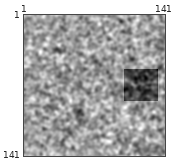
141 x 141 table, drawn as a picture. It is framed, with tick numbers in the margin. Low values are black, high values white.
The texture is blotchy. An odd patch, lower than its surroundings, sits in the middle right. The ninth with the lowest average is the middle right. No regular stripes run through it.
